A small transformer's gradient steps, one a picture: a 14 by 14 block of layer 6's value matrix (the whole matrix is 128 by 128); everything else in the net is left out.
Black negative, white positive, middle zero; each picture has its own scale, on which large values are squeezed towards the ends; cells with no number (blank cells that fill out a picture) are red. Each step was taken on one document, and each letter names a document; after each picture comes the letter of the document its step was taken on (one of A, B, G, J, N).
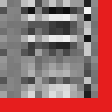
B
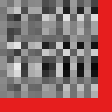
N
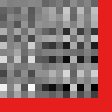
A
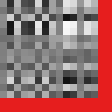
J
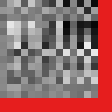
N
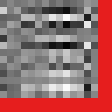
B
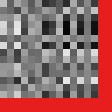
A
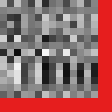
N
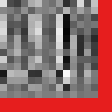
A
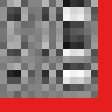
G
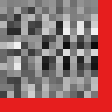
N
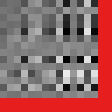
A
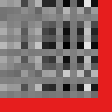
A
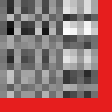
J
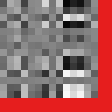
G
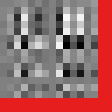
G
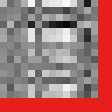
B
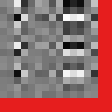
G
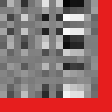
G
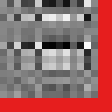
G
